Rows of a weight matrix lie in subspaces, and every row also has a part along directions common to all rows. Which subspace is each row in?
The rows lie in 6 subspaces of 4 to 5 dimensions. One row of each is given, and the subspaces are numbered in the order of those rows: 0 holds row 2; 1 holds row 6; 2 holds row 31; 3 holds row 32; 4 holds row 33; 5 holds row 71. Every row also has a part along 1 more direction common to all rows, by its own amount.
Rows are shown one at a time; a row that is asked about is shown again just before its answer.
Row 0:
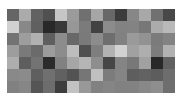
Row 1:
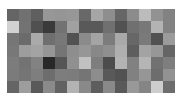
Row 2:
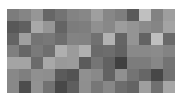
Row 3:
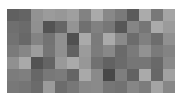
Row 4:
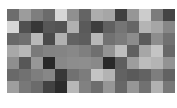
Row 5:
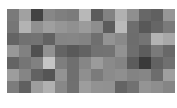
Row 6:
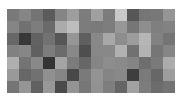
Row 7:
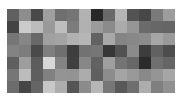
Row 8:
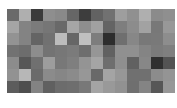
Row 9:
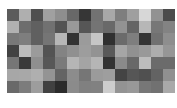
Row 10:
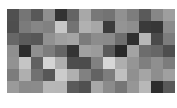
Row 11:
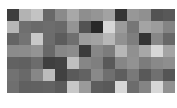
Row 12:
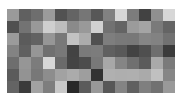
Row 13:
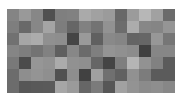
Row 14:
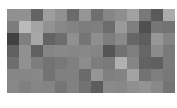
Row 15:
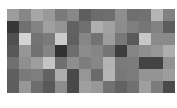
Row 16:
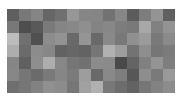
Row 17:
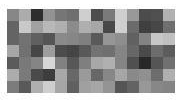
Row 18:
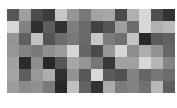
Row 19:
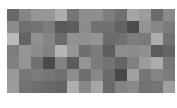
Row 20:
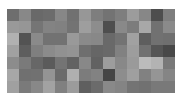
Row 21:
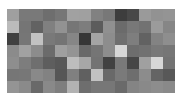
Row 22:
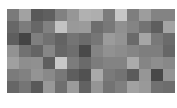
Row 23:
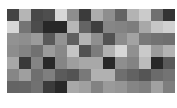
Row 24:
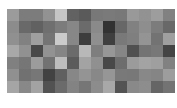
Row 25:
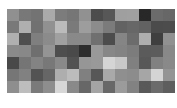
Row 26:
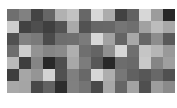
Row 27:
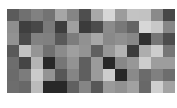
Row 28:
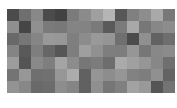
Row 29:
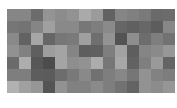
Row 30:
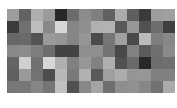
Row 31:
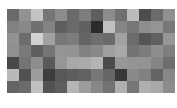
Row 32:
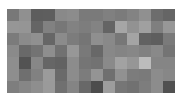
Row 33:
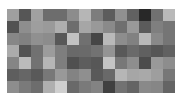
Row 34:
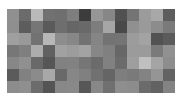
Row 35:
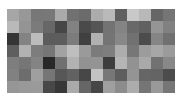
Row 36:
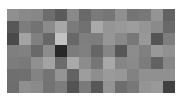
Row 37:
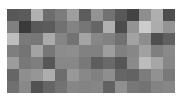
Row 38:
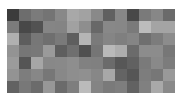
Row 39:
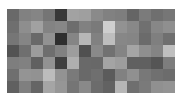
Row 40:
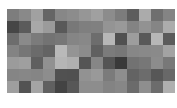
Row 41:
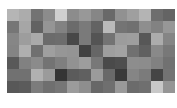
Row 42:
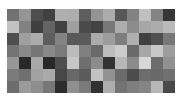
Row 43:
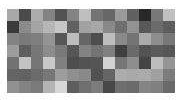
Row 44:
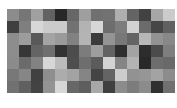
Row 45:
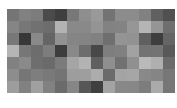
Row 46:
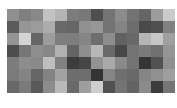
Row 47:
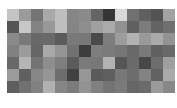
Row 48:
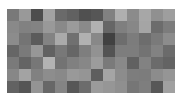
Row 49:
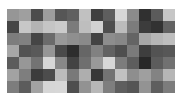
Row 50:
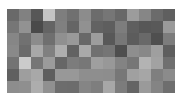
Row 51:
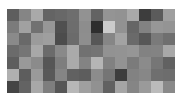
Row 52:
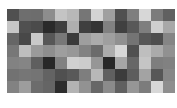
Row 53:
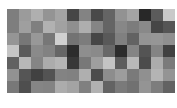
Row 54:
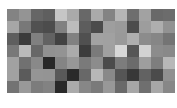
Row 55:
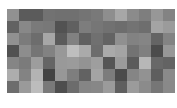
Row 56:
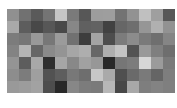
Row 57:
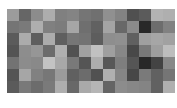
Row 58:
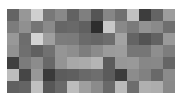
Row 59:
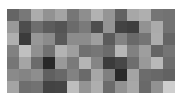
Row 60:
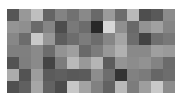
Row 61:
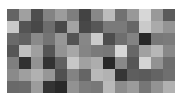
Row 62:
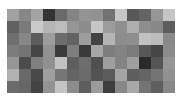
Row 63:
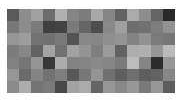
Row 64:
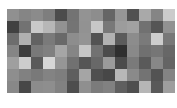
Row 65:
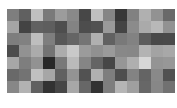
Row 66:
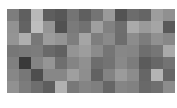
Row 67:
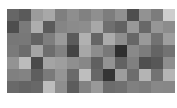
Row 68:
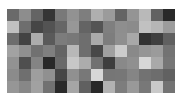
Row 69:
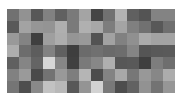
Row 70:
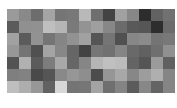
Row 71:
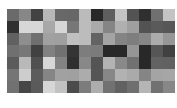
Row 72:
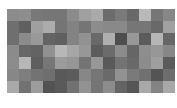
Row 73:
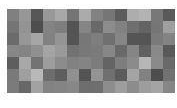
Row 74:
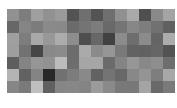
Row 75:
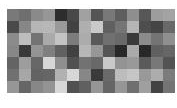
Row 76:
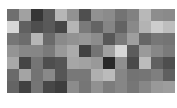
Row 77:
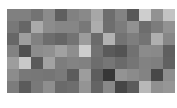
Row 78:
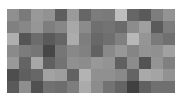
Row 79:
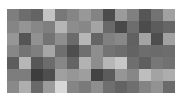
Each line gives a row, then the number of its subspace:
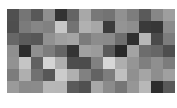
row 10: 1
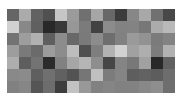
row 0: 4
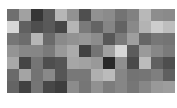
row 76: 4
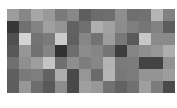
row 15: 3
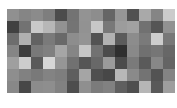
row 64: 0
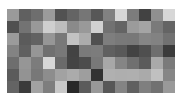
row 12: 4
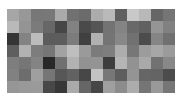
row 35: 5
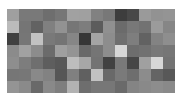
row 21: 4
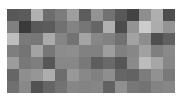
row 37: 5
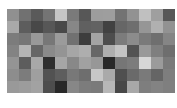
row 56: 2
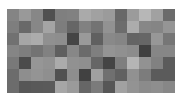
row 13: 1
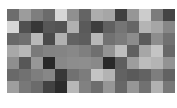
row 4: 2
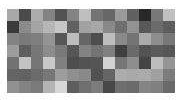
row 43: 4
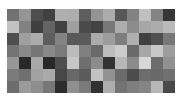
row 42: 3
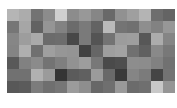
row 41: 1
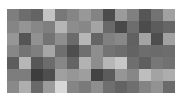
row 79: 0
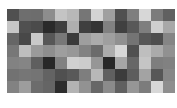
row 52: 0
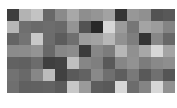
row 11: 2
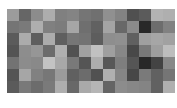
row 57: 3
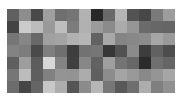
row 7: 5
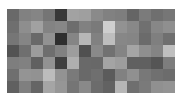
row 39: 2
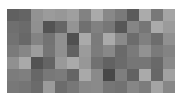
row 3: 0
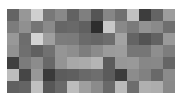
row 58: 2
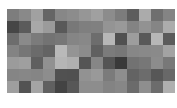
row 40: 0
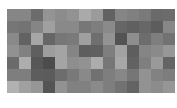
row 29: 0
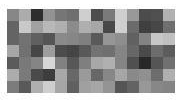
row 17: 5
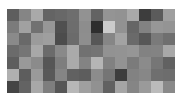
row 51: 2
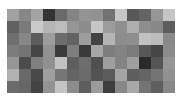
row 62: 1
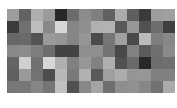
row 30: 3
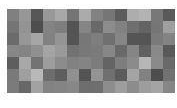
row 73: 1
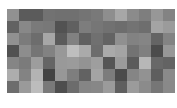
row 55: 2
